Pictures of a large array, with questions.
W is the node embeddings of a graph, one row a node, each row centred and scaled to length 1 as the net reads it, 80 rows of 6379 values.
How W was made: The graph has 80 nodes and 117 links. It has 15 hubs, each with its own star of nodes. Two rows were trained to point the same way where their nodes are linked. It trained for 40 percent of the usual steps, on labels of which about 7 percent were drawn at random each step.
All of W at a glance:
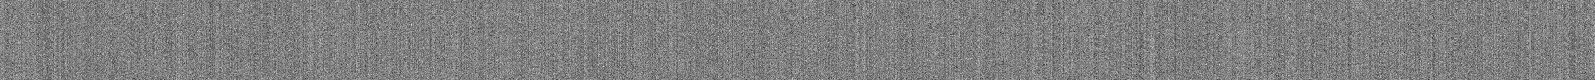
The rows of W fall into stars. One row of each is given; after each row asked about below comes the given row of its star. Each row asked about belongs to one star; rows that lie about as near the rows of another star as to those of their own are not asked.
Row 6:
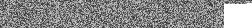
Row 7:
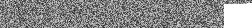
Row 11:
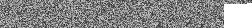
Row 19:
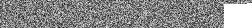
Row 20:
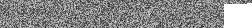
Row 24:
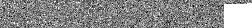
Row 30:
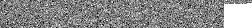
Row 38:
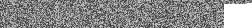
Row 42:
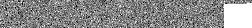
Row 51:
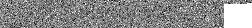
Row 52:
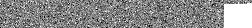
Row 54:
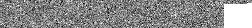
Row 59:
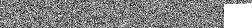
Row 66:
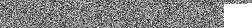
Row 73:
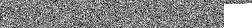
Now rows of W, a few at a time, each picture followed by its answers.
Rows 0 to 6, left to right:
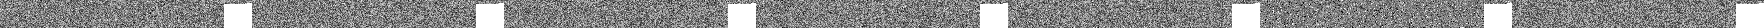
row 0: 42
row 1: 20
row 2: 7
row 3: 38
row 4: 6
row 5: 52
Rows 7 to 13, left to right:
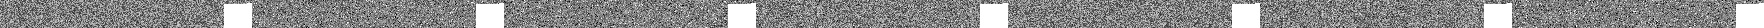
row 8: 24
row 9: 20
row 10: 6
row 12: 51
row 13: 38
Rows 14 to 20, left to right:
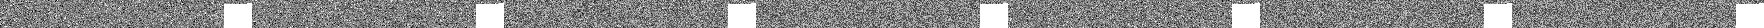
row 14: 6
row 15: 38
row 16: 24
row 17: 52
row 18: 52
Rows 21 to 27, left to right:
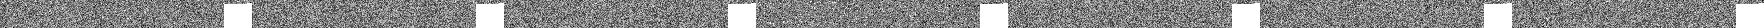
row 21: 66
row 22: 73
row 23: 59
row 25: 19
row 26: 30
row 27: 7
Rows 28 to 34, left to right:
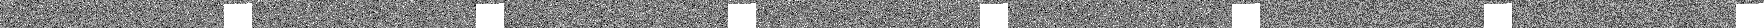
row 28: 7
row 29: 38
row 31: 54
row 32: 7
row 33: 20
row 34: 59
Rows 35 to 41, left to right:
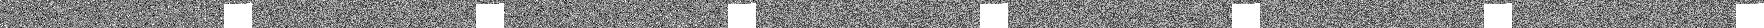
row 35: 30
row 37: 66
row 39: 51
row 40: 11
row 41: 11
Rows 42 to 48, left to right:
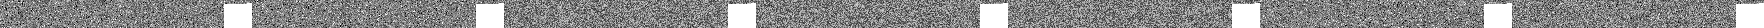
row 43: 54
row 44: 73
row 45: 59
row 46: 11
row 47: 42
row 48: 42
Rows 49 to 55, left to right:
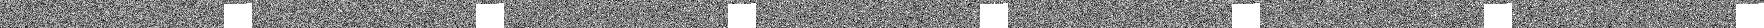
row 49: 30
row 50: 59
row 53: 54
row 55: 54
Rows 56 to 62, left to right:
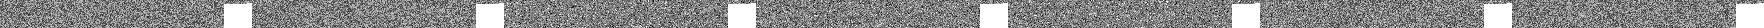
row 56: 19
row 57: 30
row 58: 11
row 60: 42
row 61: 20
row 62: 66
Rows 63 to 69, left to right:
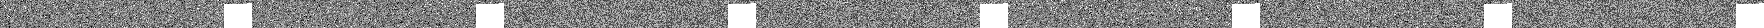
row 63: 73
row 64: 20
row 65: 42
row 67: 20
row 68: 19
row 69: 24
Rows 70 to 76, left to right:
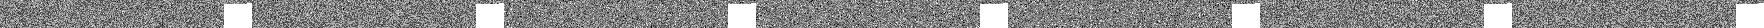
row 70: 42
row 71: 19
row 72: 6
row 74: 11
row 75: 52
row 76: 54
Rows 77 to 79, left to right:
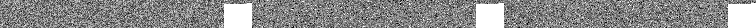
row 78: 11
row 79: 52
